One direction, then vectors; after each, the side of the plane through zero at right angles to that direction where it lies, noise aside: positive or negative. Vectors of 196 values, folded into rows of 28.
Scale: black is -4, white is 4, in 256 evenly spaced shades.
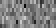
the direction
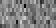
positive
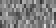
positive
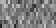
positive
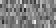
negative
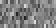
negative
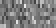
negative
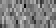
positive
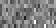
negative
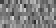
positive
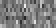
negative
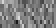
positive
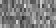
negative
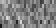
positive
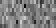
positive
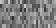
negative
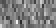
negative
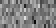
positive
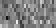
negative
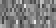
negative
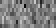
positive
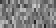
positive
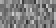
negative
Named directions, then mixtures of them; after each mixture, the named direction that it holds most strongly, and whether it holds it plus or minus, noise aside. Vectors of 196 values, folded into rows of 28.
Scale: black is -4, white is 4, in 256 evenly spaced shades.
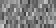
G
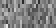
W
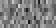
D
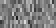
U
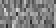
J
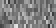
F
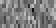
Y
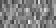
D, minus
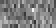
Y, minus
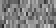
G, minus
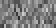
G, minus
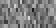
Y, plus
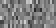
U, plus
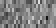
W, minus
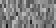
J, plus
